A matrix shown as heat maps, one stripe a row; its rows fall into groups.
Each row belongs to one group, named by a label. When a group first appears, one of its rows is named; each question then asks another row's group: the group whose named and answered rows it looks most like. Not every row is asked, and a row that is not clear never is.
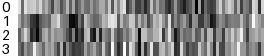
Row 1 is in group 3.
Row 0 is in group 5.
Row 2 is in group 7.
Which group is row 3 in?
7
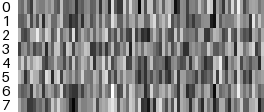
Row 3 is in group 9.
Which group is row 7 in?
3
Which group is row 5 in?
5
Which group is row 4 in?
5
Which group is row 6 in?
7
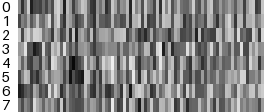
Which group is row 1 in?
9
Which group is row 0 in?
9
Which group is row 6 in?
9
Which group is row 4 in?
3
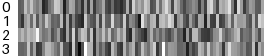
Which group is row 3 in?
7
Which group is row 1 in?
7
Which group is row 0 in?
9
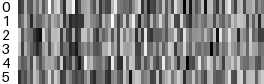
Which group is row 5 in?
9
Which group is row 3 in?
3
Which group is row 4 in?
7
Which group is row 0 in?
9
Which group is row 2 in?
3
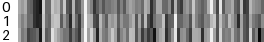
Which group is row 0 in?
3
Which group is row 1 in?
3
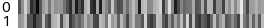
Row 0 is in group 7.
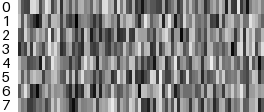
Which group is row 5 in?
5
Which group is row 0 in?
5
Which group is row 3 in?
9
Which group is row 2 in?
9
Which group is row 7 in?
3
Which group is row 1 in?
3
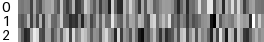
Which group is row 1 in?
7
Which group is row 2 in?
5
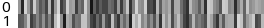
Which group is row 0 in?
9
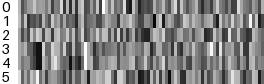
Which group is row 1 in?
3
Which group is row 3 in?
3
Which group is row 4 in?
3
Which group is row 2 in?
5
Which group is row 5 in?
5
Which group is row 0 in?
5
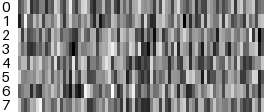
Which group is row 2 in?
3
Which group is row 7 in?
5
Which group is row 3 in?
3
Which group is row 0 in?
9
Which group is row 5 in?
5
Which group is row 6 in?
7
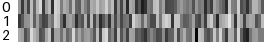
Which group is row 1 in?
9
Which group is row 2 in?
5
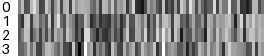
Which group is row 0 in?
5
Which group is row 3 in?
7
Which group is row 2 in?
9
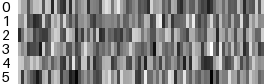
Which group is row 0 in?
5
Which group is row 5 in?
3
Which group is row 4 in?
5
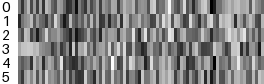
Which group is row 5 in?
7
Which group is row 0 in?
7
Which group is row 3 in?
5
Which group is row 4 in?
7
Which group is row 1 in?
9
